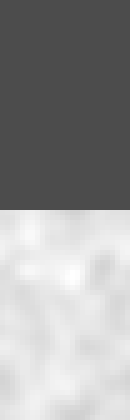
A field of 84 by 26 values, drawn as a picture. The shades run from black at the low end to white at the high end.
The table splits into 2 rows of 1 panel. Panel 1,1: low, flat. Panel 2,1: very high, blotchy, faint in contrast.
